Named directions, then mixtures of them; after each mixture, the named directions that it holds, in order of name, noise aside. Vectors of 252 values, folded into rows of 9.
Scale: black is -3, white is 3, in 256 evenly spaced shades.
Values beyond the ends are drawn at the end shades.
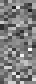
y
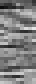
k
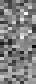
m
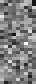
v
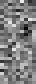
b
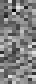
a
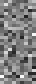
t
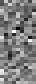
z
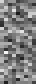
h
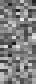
b, m, v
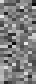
b, h, v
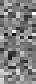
t, z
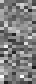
h, t, v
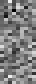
a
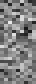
b, z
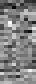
b, k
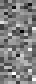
k, y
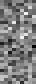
m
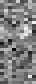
b, m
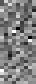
z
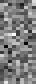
v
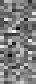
a, b, z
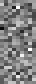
y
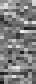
k, v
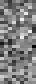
m
